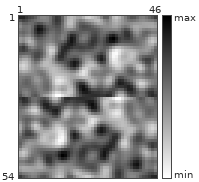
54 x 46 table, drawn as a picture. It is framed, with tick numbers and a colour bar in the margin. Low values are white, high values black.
Overall the values sit about 50% of the way up the scale. It looks the same turned upside down. The texture is blotchy. There are no lone odd cells. No overall slope runs across the table. No single row or column stands out from its neighbours.
